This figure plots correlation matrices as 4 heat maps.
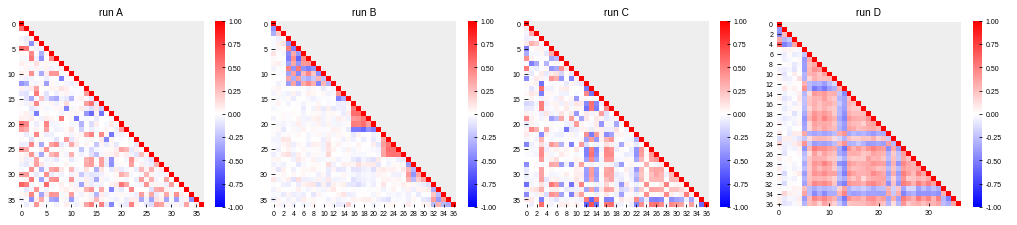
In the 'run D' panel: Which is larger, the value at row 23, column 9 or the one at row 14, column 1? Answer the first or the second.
the first
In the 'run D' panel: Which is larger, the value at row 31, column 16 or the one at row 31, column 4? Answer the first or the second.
the first
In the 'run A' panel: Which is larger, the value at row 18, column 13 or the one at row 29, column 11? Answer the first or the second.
the second
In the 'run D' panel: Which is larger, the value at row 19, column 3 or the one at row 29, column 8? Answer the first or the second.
the second
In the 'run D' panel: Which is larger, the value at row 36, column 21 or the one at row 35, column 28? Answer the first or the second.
the second
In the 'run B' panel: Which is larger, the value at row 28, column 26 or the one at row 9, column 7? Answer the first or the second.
the first
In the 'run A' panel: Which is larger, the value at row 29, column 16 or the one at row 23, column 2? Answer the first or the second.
the first
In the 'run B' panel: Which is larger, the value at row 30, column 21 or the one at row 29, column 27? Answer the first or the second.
the second
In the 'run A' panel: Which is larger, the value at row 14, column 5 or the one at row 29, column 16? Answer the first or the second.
the second
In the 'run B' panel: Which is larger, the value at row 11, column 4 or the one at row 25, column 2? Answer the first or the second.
the second
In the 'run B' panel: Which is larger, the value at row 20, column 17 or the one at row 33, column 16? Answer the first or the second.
the first
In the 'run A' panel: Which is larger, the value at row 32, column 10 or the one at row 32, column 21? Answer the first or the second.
the second
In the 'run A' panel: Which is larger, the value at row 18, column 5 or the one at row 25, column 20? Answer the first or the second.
the second
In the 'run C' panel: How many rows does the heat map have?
37
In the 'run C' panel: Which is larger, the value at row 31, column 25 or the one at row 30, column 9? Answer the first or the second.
the first
